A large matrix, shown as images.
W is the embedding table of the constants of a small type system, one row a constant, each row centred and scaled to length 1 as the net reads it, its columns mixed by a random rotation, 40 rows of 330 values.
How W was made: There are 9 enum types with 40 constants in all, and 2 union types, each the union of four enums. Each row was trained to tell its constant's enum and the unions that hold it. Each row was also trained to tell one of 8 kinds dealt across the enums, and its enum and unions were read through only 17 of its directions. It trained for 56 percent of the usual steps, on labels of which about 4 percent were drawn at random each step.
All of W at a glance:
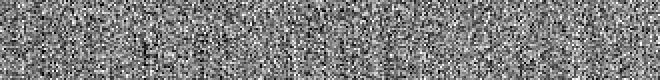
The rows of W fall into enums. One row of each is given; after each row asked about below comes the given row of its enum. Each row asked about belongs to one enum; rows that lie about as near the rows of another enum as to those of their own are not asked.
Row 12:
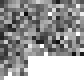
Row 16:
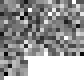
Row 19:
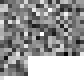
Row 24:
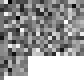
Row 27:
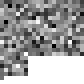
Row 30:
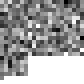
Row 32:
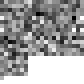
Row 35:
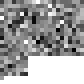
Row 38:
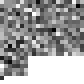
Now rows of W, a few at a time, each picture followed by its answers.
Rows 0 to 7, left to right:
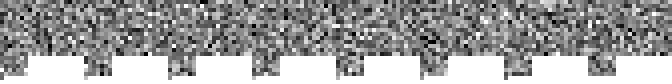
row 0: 12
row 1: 19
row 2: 38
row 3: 35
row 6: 19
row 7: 19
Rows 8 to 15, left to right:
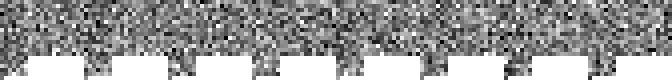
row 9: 16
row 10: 38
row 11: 38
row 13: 24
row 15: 24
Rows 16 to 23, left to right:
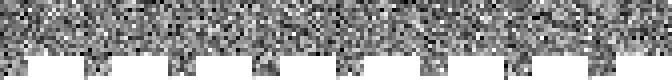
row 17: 30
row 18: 35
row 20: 30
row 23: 32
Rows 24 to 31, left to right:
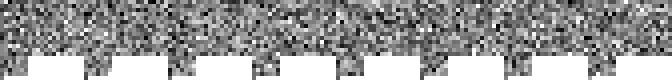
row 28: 19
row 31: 35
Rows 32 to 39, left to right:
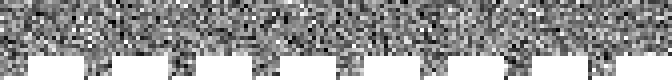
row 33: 38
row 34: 32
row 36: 12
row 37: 16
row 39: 30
